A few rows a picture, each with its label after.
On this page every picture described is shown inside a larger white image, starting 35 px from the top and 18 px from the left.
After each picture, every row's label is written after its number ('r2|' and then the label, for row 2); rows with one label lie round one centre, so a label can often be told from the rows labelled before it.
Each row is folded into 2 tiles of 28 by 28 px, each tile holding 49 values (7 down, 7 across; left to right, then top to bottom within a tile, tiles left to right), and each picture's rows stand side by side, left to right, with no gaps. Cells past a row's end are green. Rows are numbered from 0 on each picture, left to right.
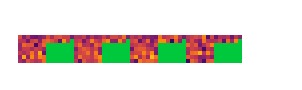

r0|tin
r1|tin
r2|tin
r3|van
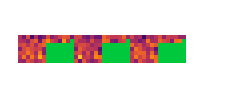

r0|tin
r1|tin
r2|tin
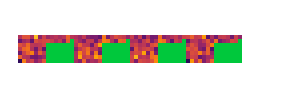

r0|van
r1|tin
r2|tin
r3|van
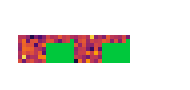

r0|tin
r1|van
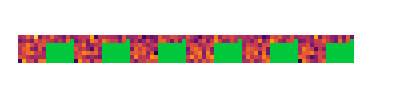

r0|van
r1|van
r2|tin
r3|tin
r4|tin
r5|van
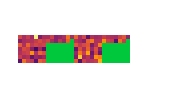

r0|van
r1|tin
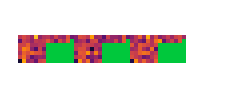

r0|van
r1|van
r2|van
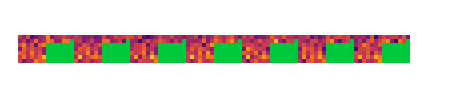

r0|tin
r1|tin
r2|tin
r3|tin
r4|tin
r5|tin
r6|tin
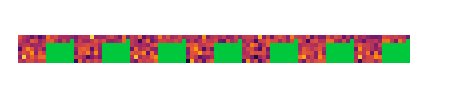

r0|tin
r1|van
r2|tin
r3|van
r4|van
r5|tin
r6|tin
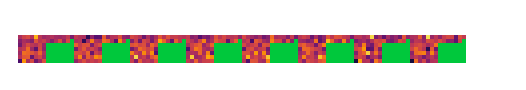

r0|van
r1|tin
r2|tin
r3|tin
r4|tin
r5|tin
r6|van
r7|van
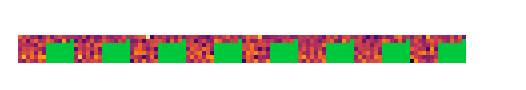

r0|tin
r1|tin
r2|van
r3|tin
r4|van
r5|tin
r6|tin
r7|van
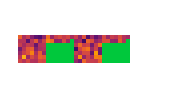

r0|tin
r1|tin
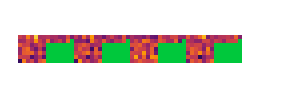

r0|van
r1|van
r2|tin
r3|van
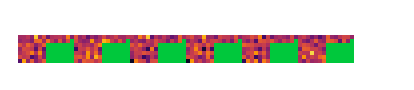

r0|van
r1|tin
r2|van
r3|van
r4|van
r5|tin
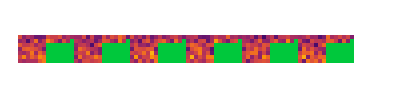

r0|tin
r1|tin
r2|tin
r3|tin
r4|tin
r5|tin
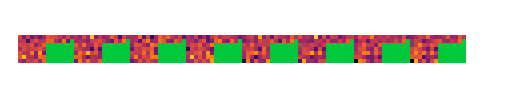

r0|tin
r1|van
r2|tin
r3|tin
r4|van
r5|van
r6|van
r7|van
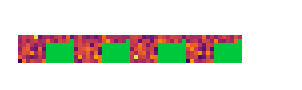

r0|van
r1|tin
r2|tin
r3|van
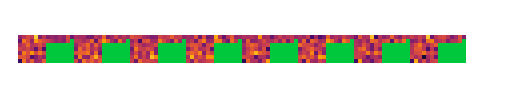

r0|van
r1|tin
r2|tin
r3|tin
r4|van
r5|tin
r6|van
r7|van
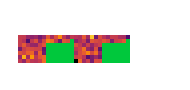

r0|tin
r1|van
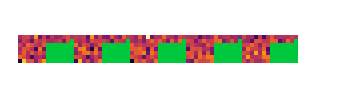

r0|van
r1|van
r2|van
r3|tin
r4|tin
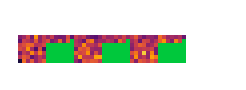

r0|van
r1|tin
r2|tin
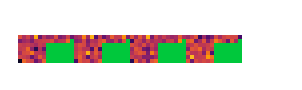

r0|van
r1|van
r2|van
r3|tin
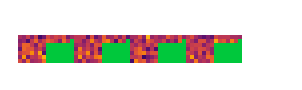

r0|tin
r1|tin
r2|van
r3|tin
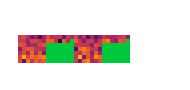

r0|tin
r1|tin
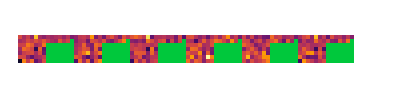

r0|van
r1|van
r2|van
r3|tin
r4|tin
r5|van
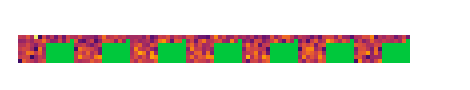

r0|van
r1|tin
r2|tin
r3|tin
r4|tin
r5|tin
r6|van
